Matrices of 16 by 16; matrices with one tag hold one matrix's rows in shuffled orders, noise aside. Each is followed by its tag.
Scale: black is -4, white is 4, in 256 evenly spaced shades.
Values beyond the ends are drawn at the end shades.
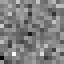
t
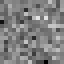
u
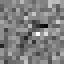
u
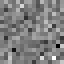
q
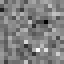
u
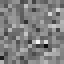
u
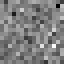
q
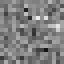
u
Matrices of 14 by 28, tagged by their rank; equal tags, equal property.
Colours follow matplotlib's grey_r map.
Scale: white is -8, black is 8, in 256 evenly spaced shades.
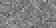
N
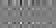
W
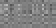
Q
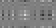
W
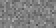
N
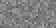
N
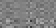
Q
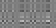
W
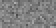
N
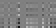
W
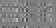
Q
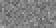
N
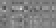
Q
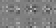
Q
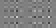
W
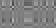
W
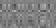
Q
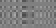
W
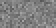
N
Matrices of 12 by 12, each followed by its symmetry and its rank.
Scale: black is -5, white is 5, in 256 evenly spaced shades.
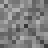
symmetric, full rank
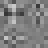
antisymmetric, rank two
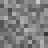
neither, full rank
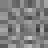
antisymmetric, rank two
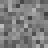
neither, full rank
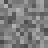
neither, full rank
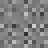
antisymmetric, rank two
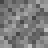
symmetric, full rank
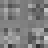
antisymmetric, rank two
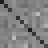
symmetric, full rank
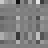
neither, rank one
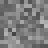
neither, full rank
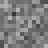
symmetric, full rank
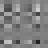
neither, rank one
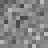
symmetric, full rank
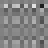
neither, rank one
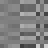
neither, rank one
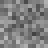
neither, full rank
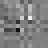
antisymmetric, rank two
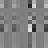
neither, rank one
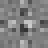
antisymmetric, rank two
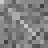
symmetric, full rank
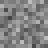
neither, full rank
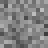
neither, full rank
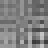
antisymmetric, rank two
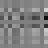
neither, rank one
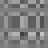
neither, rank one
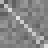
symmetric, full rank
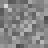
symmetric, full rank
